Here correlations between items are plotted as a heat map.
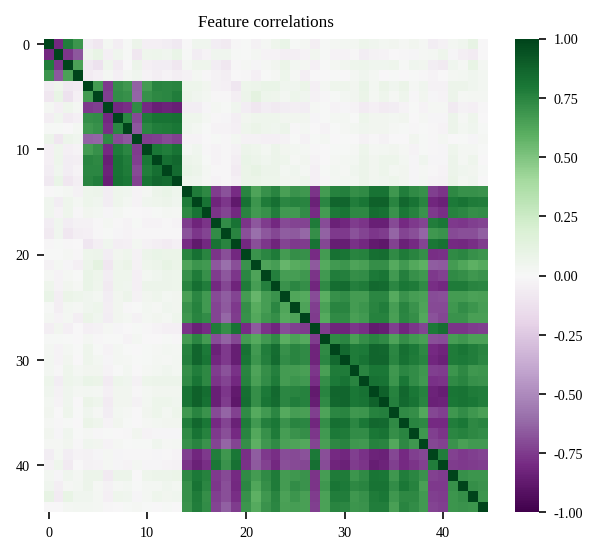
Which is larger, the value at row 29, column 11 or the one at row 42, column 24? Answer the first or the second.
the second
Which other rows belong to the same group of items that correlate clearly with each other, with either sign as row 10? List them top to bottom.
4, 5, 6, 7, 8, 9, 11, 12, 13
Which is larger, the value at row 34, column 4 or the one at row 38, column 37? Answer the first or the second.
the second
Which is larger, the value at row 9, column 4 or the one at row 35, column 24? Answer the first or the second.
the second
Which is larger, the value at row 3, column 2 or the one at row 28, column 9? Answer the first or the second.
the first
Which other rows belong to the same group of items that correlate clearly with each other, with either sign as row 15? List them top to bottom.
14, 16, 17, 18, 19, 20, 21, 22, 23, 24, 25, 26, 27, 28, 29, 30, 31, 32, 33, 34, 35, 36, 37, 38, 39, 40, 41, 42, 43, 44
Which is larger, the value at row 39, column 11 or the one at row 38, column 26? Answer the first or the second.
the second
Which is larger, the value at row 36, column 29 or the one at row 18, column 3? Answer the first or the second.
the first
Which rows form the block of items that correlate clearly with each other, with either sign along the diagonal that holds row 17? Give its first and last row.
14 to 44
